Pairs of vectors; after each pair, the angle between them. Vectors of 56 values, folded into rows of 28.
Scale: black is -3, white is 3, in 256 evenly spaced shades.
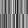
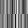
nearly opposite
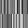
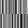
nearly opposite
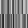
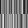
nearly opposite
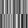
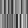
nearly opposite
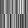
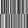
partly opposed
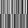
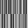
nearly opposite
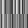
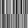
nearly opposite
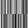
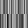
partly opposed
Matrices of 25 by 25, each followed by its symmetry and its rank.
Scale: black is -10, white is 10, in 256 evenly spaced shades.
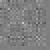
symmetric, rank three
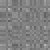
symmetric, rank three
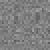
neither, rank five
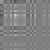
symmetric, rank one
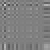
symmetric, rank one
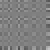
symmetric, rank one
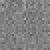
neither, rank five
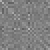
symmetric, rank five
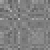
symmetric, rank three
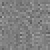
neither, rank five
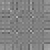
symmetric, rank three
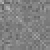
symmetric, rank five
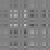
symmetric, rank one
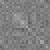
symmetric, rank five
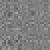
neither, rank five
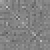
symmetric, rank five
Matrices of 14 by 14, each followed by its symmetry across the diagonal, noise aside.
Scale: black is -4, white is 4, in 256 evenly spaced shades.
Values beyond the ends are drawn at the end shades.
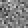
antisymmetric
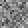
symmetric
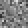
antisymmetric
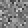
antisymmetric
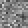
neither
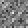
symmetric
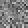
antisymmetric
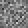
symmetric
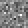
neither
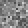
symmetric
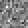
neither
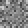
symmetric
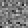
neither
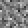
antisymmetric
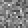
neither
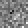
symmetric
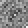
symmetric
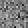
neither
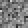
symmetric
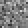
antisymmetric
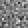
antisymmetric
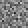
antisymmetric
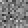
neither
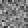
neither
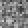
antisymmetric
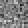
antisymmetric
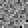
symmetric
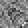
symmetric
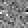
neither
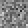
neither
